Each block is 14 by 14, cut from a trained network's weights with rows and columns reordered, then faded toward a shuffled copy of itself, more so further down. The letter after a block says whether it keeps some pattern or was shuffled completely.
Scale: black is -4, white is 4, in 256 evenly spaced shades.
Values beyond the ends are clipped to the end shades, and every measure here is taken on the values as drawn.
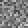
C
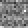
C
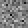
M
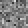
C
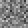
C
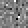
M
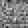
C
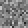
C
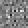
C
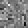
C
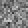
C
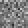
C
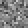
M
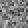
C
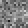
M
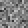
M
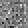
M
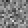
M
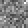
M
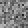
M
